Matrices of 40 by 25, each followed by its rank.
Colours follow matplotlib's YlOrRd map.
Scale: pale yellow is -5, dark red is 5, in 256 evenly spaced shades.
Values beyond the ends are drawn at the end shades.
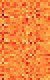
five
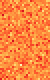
full rank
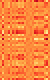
two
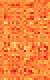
five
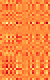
two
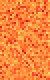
full rank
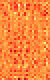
five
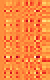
two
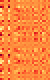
two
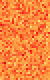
full rank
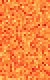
full rank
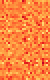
five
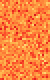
full rank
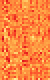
five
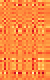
two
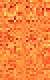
five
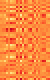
two
